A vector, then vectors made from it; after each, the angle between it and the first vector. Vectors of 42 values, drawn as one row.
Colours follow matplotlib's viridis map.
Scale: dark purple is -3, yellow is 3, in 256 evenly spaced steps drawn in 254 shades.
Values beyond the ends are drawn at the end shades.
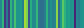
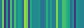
nearly parallel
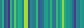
nearly parallel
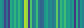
nearly parallel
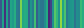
partly aligned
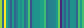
partly opposed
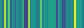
nearly opposite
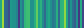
partly aligned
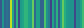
partly aligned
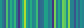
partly aligned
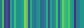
nearly parallel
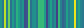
nearly opposite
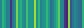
orthogonal
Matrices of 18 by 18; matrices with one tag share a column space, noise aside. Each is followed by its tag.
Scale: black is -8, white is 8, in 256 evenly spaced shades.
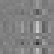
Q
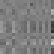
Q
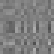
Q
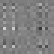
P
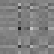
P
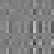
Q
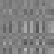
Q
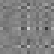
P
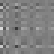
P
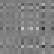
P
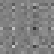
P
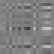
P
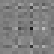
P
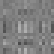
Q
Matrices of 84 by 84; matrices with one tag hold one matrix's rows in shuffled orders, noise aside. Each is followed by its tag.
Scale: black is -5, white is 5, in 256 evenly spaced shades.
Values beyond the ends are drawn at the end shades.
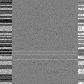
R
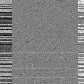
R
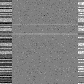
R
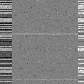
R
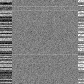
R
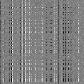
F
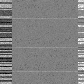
R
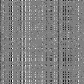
F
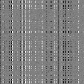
F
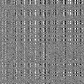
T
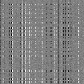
F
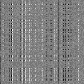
F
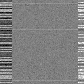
R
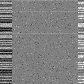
R
